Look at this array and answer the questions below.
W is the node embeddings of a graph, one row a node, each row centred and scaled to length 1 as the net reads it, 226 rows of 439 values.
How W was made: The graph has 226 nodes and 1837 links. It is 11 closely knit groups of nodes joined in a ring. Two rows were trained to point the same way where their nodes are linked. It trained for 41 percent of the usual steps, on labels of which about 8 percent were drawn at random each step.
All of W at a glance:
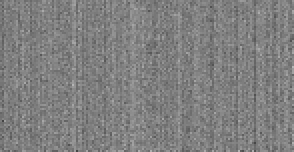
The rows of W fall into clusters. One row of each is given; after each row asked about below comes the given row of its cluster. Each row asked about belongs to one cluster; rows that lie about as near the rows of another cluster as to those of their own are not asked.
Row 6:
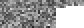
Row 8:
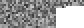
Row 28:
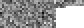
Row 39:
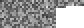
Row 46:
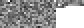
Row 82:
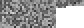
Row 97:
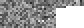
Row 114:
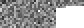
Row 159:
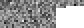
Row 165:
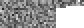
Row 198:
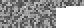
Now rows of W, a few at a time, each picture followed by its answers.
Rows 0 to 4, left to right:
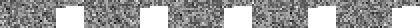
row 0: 39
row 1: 159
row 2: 6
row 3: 6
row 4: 97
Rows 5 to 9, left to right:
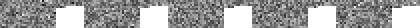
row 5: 46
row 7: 165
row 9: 6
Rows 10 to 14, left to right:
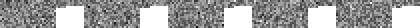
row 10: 159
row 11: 28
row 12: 165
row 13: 198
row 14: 114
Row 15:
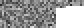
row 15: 28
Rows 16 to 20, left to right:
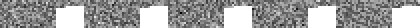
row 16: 6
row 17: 28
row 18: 8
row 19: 198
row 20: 46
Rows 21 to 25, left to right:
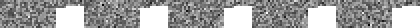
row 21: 46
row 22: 82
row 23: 97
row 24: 97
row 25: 165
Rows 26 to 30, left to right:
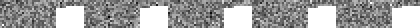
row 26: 198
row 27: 97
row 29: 46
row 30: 114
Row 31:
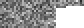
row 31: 97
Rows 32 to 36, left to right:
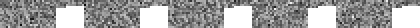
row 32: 159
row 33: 39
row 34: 165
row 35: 97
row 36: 165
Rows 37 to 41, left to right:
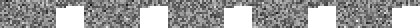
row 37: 82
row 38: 159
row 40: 82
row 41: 159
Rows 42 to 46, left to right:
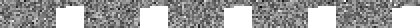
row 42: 6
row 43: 97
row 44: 114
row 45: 198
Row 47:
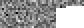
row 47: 165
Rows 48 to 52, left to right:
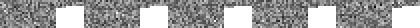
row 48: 114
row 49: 165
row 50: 159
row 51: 159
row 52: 82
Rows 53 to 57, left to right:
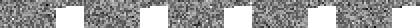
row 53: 198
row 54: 82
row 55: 198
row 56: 97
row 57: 97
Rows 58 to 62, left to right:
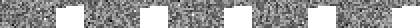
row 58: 82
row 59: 39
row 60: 6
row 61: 39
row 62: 97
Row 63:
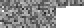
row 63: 159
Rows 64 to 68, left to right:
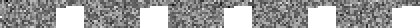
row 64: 165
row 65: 6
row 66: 97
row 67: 8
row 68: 114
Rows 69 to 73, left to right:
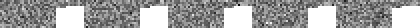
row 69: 159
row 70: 165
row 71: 28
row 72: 28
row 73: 28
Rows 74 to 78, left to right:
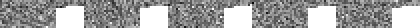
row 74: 46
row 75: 8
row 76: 28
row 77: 39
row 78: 28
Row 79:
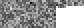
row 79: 6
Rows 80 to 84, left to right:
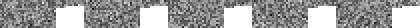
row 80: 6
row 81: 165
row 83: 114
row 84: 198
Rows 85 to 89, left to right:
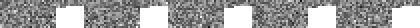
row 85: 159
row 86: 6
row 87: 165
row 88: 28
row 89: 46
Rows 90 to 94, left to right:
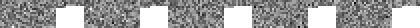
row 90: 46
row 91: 82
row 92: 159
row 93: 198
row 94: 97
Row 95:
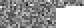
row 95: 46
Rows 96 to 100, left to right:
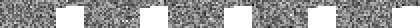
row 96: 114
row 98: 159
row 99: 39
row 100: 198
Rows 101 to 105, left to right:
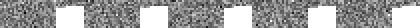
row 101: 114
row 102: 159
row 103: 6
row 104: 159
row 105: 8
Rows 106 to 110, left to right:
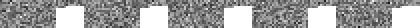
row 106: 46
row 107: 6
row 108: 159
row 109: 97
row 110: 28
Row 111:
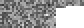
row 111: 97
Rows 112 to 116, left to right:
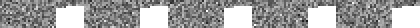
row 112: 82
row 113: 165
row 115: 198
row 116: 82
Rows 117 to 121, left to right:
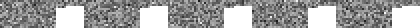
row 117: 39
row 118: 6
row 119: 82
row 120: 114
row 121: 165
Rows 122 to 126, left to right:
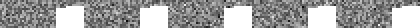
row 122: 165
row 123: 165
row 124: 39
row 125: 8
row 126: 165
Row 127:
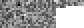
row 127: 6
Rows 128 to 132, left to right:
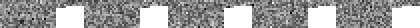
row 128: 165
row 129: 39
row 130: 114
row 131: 6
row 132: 114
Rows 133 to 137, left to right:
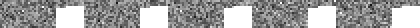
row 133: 6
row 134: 198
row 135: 28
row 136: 97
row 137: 39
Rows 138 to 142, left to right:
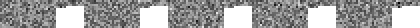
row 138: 82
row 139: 28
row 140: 165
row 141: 82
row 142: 8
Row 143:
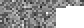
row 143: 97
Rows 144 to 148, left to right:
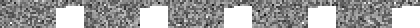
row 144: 46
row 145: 97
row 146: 165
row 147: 159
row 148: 39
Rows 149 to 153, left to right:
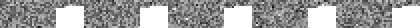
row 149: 46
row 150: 8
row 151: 82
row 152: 97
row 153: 165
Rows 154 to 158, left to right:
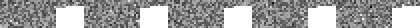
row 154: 8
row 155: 198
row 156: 28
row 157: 6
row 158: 159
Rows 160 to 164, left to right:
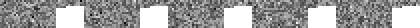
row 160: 97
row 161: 165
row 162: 97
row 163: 6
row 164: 198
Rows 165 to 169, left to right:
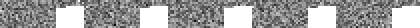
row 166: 46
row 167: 8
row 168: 39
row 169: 97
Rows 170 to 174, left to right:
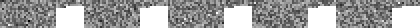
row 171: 8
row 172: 165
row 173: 82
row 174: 159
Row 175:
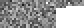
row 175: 82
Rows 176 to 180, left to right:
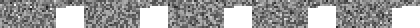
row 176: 198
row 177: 198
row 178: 39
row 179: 46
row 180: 28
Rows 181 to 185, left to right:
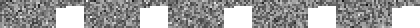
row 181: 82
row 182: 82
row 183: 82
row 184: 198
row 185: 8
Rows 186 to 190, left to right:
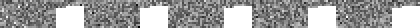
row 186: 28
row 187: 114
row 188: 46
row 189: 8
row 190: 8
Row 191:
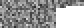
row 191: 165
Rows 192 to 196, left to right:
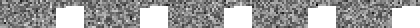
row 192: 8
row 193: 39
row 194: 39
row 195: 39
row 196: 97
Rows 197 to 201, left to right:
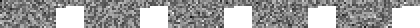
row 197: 39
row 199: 159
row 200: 159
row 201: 6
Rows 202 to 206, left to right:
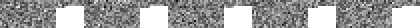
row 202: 46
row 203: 46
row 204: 159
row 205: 198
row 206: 97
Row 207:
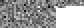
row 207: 114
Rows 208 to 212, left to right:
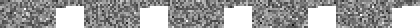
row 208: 46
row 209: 114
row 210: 165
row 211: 6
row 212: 82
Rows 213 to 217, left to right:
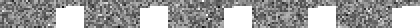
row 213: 97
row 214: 39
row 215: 6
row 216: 6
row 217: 82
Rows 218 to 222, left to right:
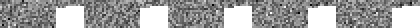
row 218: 46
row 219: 198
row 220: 165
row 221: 82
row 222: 82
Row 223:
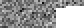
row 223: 97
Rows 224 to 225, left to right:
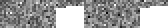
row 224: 82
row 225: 8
